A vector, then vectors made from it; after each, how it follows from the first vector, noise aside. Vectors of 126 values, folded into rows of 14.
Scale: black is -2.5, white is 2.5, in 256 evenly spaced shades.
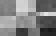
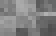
shrunk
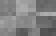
shrunk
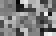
sign-scrambled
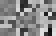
sign-scrambled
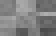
shrunk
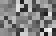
sign-scrambled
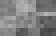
shrunk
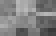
shrunk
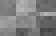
shrunk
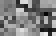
sign-scrambled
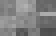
shrunk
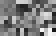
sign-scrambled
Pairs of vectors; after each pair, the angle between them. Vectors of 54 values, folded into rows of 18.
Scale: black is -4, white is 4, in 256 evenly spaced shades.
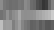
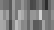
partly aligned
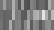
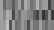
nearly opposite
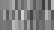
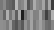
nearly opposite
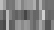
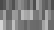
partly opposed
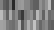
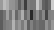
partly opposed
